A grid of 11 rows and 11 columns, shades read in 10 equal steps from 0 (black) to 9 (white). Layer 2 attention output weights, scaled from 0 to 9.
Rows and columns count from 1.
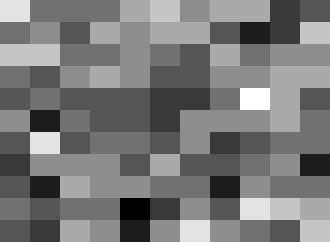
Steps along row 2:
up down up down up same down down up up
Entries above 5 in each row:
5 4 3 3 2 1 1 1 1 3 3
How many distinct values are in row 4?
4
